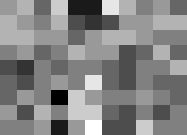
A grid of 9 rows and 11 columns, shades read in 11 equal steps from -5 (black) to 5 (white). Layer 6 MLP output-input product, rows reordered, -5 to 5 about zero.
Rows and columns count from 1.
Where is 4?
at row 1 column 7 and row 6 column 6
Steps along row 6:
down up up down up down down up down same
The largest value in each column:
2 2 2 3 3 5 4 2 3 2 2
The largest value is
5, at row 9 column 6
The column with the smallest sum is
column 8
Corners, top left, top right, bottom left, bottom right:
1 -1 0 0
